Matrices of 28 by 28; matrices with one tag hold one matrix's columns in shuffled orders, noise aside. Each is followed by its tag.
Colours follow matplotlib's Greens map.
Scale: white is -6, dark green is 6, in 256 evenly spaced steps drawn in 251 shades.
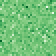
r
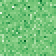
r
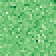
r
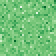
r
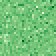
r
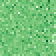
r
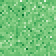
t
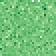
t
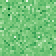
t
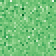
t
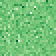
r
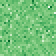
r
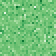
r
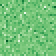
r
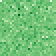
t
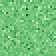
t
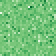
r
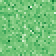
r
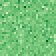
r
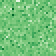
t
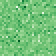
r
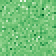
t
